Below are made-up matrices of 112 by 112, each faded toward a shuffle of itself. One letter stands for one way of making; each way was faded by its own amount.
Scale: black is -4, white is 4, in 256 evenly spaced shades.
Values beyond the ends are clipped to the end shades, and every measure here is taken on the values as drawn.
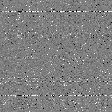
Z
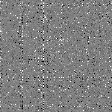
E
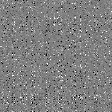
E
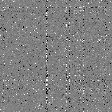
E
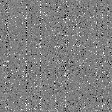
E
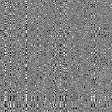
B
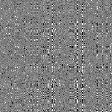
B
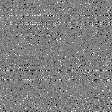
Z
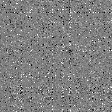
E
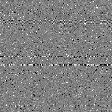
Z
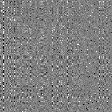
B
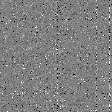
E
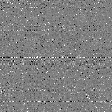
Z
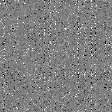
E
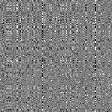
B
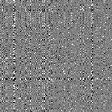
B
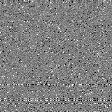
Z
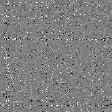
E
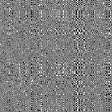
B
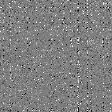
E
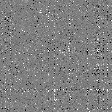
E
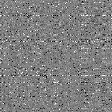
Z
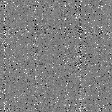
E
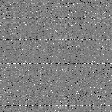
Z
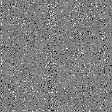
E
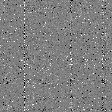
E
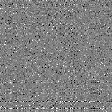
Z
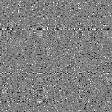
Z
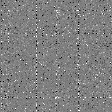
E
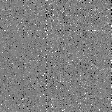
E
